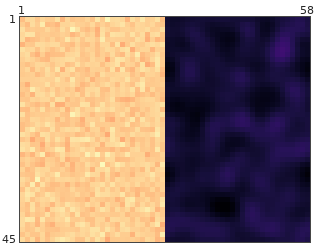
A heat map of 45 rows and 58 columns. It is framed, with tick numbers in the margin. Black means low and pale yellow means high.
It is made of 1 by 2 panels. Panel 1,1: very high, fine-grained, faint in contrast. Panel 1,2: very low, blotchy, faint in contrast.
